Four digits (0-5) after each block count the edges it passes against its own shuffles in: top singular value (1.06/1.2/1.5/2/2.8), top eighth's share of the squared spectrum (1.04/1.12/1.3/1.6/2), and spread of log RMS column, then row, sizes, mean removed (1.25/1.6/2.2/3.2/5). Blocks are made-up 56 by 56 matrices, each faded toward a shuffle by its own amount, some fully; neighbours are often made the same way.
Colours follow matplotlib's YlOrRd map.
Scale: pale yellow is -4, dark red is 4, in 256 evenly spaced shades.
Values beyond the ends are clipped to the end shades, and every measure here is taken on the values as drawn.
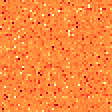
0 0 0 0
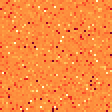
0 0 0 0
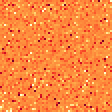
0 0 0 0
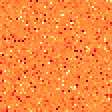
0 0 0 0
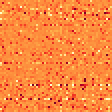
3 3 1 3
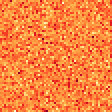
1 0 0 0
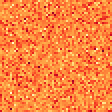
1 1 0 0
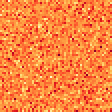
1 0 0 0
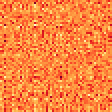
4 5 2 2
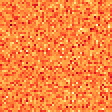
2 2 0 0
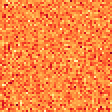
2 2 0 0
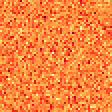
2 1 0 0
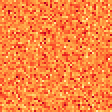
2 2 1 0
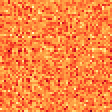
3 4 1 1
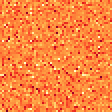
2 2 0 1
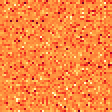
2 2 1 0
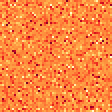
3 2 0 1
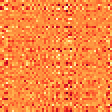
4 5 3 3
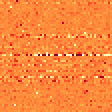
4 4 0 3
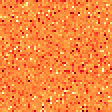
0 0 0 1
